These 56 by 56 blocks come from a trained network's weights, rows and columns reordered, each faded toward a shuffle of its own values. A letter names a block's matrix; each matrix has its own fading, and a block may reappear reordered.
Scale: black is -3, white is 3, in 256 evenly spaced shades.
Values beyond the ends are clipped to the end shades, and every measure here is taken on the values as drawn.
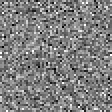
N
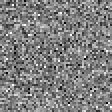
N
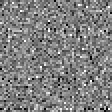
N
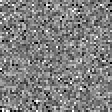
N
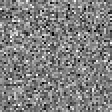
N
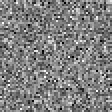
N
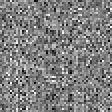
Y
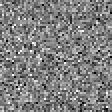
N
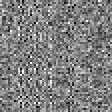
Y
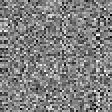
Y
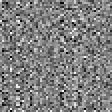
Y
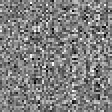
Y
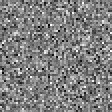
N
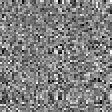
Y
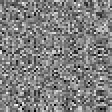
Y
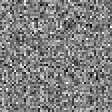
Y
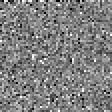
N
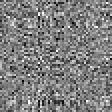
Y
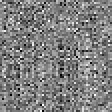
Y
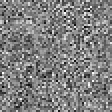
Y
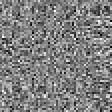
Y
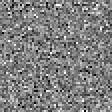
N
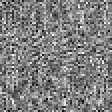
Y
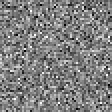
N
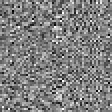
Y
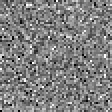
N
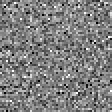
N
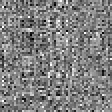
Y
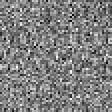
Y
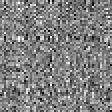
Y
